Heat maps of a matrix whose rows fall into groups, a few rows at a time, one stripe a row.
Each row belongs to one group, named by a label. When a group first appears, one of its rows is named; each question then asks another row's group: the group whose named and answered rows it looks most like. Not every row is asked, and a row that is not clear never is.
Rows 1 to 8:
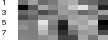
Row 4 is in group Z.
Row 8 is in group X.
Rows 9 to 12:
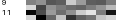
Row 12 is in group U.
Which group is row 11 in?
Z
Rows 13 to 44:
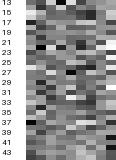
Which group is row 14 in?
U
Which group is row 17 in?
Z
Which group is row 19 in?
Z
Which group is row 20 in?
U
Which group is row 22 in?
U
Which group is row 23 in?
Z
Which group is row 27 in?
X
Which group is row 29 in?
U
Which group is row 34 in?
U
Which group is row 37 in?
Z
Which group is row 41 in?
Z
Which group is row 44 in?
Z
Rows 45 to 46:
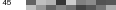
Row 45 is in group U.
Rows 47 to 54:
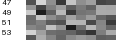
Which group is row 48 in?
U
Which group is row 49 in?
U
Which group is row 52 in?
X
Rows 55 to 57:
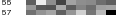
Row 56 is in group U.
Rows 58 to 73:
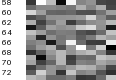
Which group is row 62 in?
U
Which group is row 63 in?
Z
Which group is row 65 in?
U
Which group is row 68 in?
Z
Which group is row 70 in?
U
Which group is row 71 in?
Z
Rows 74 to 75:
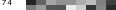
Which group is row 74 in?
Z
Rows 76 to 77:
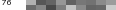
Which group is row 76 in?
U
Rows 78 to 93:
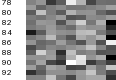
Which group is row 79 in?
U
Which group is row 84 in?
Z
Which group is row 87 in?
Z
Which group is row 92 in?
Z
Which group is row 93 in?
X
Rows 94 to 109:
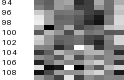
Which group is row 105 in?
U
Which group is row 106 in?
Z
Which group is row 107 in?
U
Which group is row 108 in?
Z
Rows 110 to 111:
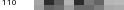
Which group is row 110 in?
U
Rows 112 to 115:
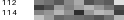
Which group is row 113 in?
Z
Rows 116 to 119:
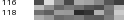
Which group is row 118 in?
X
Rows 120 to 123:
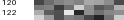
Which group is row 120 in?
Z
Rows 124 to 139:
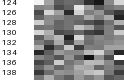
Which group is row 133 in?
U
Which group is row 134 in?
Z
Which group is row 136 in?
Z
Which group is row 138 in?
Z
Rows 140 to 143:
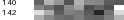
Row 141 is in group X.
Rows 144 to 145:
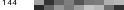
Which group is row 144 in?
U
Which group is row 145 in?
Z
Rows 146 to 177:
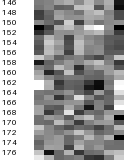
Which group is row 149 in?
Z
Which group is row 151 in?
Z
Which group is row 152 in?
Z
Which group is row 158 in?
Z
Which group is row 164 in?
X
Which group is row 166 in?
X
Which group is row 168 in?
U
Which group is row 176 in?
U
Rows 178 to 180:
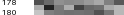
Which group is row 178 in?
Z
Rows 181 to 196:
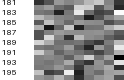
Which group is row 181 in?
Z
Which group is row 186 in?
U
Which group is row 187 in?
Z
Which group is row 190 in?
X
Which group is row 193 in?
X
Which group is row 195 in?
U
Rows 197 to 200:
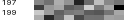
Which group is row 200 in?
U
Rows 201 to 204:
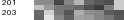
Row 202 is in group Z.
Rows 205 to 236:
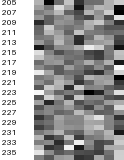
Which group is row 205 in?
U
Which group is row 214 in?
Z
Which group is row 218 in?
X
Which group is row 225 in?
U
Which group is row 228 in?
Z
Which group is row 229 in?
Z
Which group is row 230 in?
Z
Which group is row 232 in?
U
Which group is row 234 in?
U
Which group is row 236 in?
X
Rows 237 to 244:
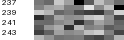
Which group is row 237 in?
X
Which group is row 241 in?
X
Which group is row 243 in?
Z
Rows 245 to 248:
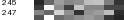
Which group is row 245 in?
Z
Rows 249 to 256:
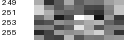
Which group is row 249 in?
U
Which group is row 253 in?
Z
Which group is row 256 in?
U
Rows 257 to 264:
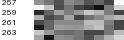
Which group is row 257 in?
X
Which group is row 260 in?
U
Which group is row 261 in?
Z
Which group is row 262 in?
Z
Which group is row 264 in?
U
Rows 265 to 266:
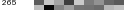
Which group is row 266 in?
U
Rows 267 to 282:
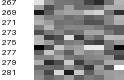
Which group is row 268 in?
U
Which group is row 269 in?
Z
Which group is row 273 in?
Z
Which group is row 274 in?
U
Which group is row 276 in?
Z
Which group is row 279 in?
U
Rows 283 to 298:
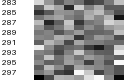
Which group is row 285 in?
Z
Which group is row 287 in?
U
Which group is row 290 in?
X
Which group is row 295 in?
X
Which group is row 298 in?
Z
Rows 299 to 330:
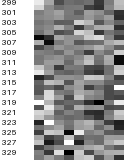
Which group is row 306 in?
Z
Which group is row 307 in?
U
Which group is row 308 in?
Z
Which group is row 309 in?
X
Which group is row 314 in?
Z
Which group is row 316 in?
X
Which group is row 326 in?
U
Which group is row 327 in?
U
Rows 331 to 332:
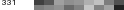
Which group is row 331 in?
Z
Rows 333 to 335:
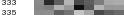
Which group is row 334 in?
X
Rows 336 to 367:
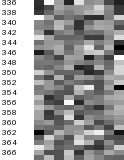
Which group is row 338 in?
Z
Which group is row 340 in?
X
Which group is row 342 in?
U
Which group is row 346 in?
Z
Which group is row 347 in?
X
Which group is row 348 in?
X
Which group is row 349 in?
X
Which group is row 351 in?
U
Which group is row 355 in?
U
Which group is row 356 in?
U
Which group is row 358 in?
U
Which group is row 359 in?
U
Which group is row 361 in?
X
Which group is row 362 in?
Z
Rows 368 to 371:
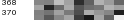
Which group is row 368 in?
X
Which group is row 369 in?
U
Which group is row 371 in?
X
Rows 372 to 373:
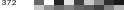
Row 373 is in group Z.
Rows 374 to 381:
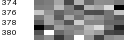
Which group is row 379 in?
Z
